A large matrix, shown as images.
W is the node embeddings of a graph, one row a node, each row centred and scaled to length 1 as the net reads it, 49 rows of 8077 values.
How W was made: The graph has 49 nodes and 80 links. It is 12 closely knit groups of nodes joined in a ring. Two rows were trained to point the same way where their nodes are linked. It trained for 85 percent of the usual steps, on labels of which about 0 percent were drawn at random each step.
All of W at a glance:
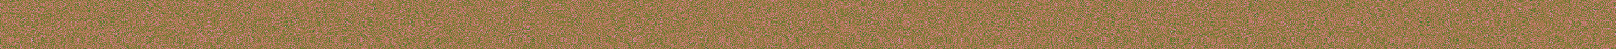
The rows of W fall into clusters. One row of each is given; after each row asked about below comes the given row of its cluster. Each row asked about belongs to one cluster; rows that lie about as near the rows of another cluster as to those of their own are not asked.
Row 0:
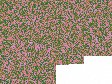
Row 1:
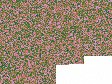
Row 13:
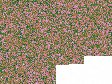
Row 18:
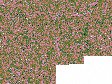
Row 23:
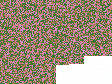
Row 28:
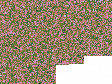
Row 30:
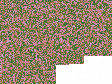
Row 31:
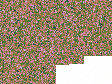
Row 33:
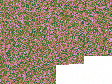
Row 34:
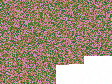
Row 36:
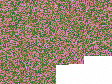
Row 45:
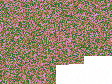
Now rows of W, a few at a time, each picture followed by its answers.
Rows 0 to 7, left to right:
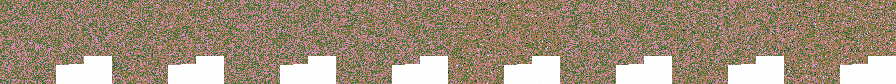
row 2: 23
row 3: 36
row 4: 45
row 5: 36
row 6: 33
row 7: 1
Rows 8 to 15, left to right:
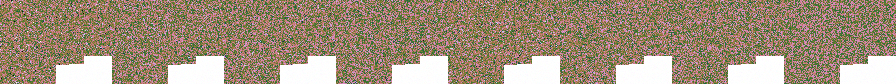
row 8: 18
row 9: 45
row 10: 0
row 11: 18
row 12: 1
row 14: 0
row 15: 23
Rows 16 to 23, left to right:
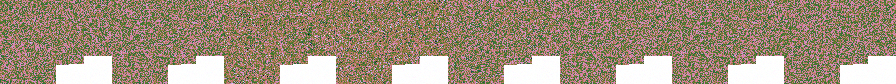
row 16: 0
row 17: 34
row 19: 31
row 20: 28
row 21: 34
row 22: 34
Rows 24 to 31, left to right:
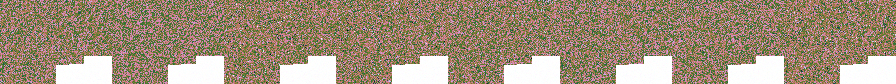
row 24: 31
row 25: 34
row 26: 30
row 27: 33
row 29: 36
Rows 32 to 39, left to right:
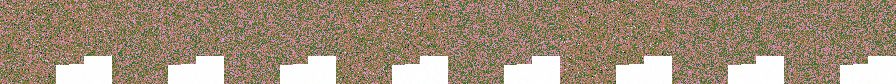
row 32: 45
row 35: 13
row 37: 30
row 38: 18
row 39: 23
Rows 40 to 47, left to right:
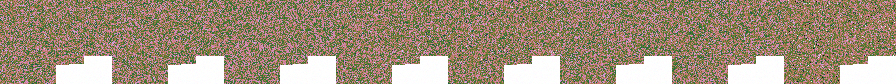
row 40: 28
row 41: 30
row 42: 0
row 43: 23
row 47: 45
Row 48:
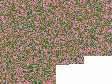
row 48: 28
